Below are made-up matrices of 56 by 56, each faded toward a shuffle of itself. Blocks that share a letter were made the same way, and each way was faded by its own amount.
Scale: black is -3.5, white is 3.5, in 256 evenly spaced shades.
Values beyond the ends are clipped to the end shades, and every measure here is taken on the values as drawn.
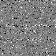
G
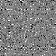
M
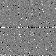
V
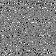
G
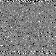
G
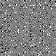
V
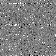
M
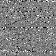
G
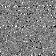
G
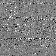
G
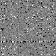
V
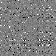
V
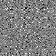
M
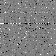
V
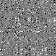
V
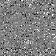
M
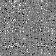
V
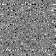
M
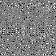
M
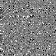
M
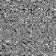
M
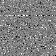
G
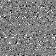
G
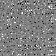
V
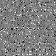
M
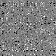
V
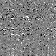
M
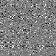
M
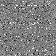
G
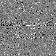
G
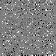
V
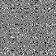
M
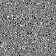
G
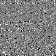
G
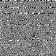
G
